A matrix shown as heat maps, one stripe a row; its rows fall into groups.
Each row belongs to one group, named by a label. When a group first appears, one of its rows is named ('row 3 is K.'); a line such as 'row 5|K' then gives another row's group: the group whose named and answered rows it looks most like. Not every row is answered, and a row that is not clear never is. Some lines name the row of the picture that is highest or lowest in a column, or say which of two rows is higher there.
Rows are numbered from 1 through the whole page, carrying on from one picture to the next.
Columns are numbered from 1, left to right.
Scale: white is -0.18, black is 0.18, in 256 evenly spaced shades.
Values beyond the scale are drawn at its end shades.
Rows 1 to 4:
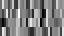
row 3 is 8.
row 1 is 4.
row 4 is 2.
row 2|8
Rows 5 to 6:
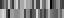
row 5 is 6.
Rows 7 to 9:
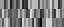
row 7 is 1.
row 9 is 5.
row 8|4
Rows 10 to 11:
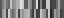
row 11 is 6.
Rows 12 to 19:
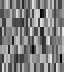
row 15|4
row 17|2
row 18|1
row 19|4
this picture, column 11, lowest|17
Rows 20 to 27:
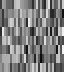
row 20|2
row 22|6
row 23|2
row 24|5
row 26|4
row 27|1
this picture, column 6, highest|27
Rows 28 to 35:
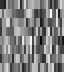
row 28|8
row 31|2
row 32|5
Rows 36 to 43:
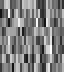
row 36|5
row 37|8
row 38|2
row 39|1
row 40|5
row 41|5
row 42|2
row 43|8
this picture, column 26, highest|43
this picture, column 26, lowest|41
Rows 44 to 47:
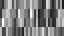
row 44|8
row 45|4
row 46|4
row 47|1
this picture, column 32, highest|44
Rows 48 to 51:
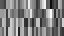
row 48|6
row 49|5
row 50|2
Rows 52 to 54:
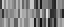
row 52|4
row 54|4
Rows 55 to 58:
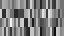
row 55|4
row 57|2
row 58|4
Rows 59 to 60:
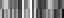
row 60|5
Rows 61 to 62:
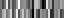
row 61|8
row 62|6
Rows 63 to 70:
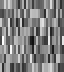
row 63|5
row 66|6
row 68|6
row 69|4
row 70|1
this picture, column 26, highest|66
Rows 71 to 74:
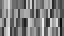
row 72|6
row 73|1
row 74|1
